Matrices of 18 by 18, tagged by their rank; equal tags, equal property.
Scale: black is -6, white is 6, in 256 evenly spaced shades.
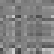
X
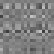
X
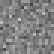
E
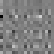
X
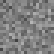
E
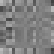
X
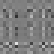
X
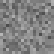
E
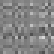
X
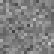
E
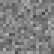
E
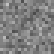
E
